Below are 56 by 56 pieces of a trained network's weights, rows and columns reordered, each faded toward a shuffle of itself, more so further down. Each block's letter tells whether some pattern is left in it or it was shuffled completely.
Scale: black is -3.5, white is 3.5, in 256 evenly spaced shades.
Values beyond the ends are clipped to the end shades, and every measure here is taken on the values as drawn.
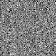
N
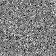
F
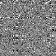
N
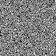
F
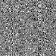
N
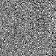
N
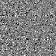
N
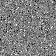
F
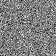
F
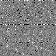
N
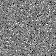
F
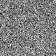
F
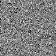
N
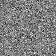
F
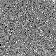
F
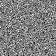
F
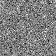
F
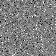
F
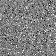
F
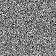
F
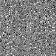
N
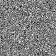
N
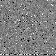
N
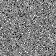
F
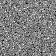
F
